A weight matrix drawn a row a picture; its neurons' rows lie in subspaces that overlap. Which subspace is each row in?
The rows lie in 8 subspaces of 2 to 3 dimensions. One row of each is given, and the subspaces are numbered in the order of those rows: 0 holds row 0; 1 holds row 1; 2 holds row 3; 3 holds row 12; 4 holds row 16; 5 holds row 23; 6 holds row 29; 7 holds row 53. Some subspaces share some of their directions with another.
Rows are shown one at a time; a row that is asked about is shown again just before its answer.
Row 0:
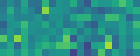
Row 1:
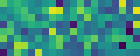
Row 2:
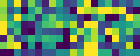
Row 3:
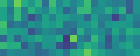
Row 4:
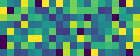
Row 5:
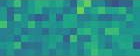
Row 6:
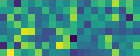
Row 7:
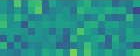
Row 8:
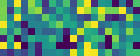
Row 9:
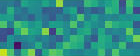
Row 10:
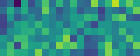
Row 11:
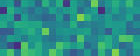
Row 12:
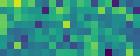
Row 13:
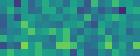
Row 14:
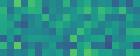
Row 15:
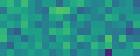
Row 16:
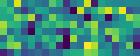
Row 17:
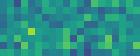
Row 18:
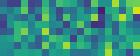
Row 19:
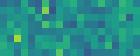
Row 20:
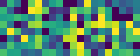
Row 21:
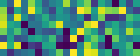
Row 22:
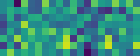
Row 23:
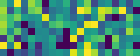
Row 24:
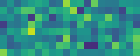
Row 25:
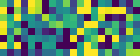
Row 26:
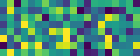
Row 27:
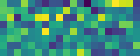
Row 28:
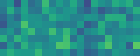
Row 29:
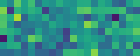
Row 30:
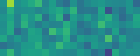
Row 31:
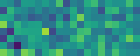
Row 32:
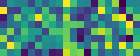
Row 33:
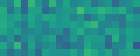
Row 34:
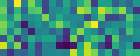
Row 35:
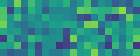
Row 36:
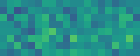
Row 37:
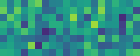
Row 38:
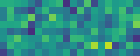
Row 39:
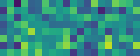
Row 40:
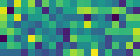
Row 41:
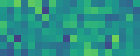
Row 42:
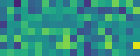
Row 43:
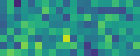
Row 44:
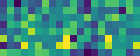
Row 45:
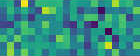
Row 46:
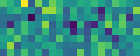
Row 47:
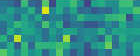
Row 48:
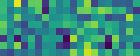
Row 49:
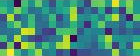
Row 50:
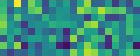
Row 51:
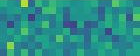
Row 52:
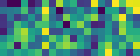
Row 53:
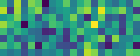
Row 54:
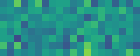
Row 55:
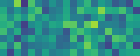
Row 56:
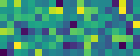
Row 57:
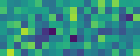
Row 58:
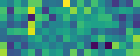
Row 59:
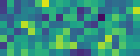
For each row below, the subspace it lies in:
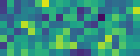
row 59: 5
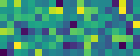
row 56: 1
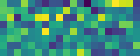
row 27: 5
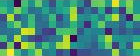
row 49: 7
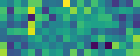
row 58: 4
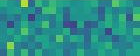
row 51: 2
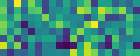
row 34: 5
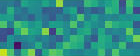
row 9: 1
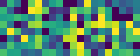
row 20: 3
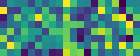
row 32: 1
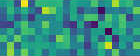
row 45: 2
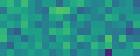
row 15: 3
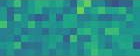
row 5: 5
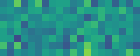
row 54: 6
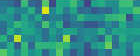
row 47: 0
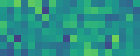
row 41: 0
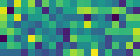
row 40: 6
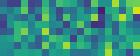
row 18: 3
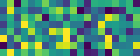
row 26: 3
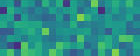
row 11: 1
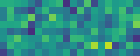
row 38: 4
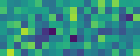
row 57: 7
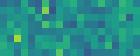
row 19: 0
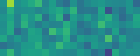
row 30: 3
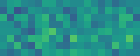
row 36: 7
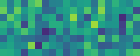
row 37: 7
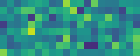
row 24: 4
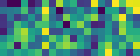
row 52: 3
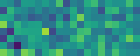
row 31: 1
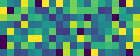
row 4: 6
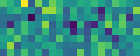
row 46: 2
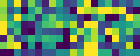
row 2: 4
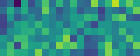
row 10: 3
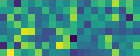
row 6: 7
